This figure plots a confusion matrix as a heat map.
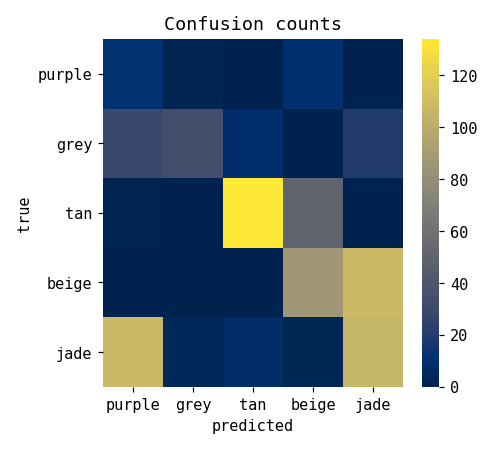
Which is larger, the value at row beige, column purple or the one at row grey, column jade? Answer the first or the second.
the second
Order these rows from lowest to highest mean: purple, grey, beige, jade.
purple, grey, beige, jade
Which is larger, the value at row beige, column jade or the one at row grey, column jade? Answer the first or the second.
the first
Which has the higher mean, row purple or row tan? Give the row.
tan
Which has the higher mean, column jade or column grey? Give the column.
jade
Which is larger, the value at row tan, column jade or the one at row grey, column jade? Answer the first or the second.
the second
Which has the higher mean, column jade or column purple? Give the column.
jade
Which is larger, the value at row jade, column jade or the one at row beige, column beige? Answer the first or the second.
the first
